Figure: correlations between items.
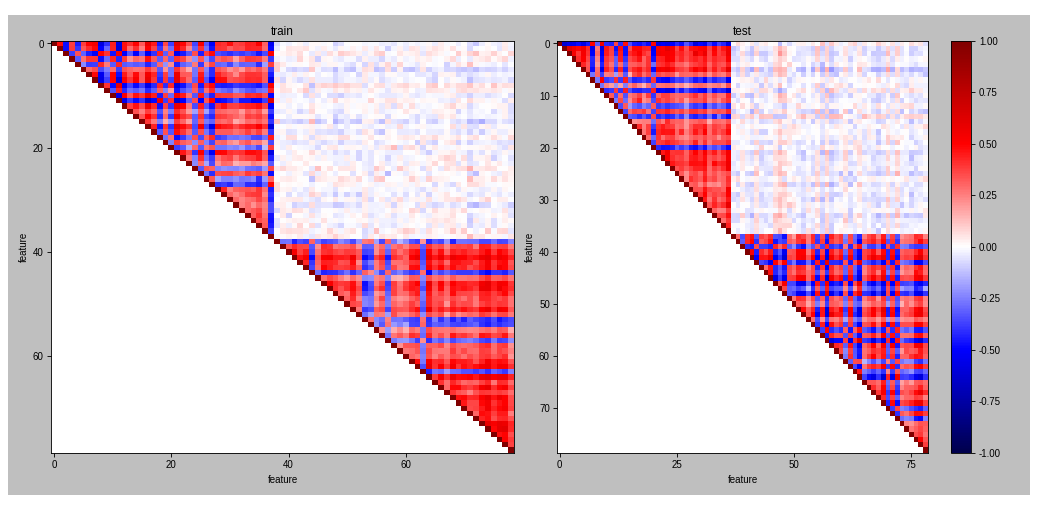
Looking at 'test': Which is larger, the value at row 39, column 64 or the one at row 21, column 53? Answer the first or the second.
the first
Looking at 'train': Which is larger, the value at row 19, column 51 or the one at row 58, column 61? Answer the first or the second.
the second
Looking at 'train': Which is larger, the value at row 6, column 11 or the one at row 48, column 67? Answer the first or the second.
the second
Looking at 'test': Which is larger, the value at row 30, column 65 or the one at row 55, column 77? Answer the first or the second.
the first
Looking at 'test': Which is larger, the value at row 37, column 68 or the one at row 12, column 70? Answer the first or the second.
the first
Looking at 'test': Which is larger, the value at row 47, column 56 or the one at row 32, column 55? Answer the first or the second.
the second
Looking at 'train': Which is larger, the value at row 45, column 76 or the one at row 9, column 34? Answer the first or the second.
the first
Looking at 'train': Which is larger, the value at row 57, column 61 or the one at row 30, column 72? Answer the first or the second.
the second
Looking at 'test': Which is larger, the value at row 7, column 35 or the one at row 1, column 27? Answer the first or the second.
the second
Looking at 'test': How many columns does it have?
79
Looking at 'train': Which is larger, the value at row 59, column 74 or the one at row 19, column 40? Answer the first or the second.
the first
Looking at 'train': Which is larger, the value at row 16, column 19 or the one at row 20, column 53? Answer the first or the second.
the first
